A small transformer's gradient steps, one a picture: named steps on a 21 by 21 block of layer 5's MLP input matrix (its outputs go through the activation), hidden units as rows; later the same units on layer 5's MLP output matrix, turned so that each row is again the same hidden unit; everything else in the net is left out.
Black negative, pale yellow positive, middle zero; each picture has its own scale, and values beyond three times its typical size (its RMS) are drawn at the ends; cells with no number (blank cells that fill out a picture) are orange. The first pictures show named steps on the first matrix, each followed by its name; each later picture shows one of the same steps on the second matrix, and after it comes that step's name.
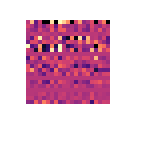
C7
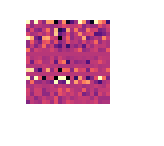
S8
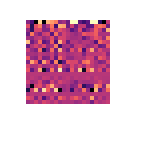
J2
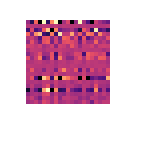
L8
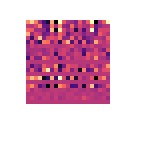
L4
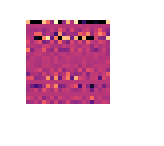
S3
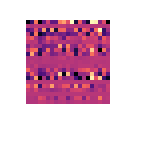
S3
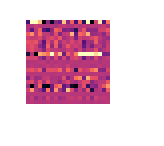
L8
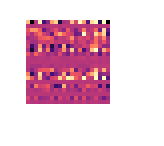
S3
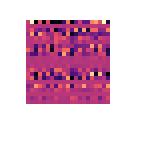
S3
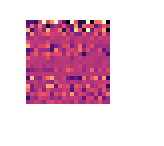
J2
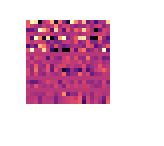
C7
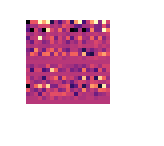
L4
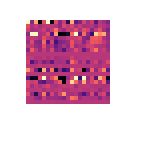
S8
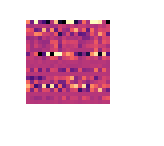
L8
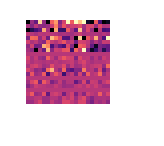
C7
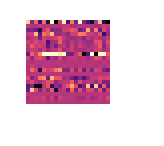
L8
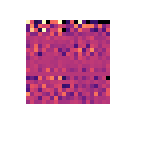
J2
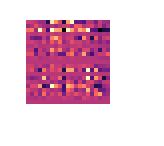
L4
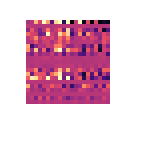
S3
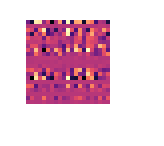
S3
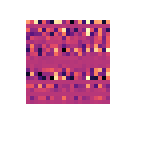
S3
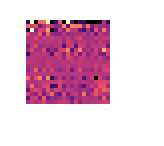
J2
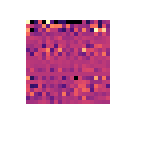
J2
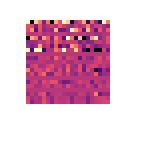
C7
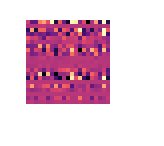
S3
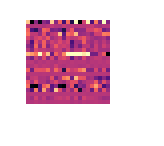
L8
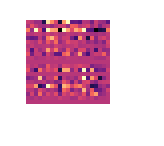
L4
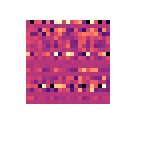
L8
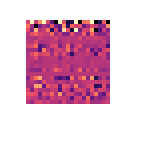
J2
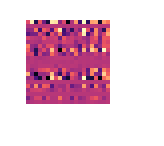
S3
